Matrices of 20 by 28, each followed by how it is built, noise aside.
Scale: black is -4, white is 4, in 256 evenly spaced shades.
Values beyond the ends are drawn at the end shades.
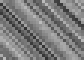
Toeplitz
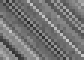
Toeplitz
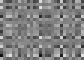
low rank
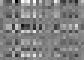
low rank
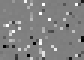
sparse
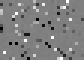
sparse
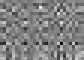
low rank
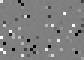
sparse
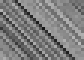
Toeplitz
